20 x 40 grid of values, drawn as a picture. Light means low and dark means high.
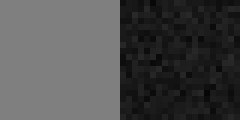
It is made of 1 by 2 panels. Panel 1,1: middling, flat. Panel 1,2: very high, fine-grained, faint in contrast.
